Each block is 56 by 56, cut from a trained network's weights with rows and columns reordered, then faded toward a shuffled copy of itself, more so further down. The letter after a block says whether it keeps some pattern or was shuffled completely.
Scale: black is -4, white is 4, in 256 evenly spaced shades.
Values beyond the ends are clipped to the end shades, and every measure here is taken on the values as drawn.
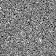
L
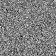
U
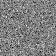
L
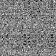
U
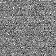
U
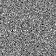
U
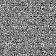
U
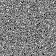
L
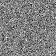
L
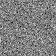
L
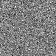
L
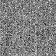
U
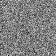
L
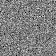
L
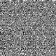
U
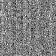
U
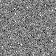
L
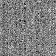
U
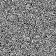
L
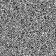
L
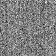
U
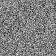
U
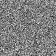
L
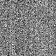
U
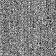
U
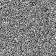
L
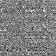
U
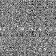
U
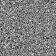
U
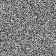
L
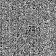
U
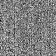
U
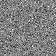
L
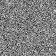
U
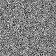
L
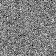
L
